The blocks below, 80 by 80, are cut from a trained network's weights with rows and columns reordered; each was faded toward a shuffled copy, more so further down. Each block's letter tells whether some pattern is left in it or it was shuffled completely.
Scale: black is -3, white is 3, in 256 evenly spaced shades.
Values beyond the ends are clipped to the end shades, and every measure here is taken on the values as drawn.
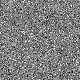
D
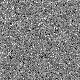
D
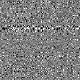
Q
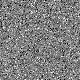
D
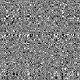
Q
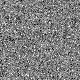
D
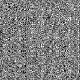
Q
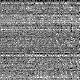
Q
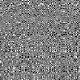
Q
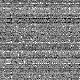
Q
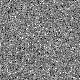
D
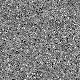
D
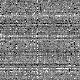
Q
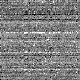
Q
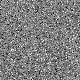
D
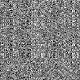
Q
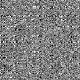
Q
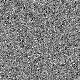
D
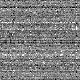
Q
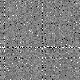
Q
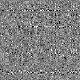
Q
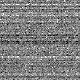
Q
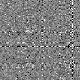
Q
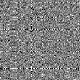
Q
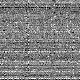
Q
